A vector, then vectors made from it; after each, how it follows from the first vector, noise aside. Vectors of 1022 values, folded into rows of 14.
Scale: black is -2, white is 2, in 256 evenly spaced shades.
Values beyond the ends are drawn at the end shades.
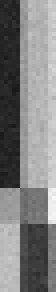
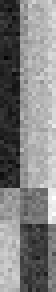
copied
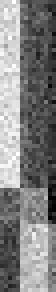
negated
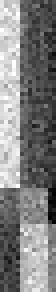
negated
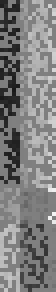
partly zeroed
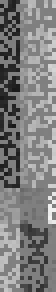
partly zeroed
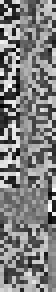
sign-scrambled
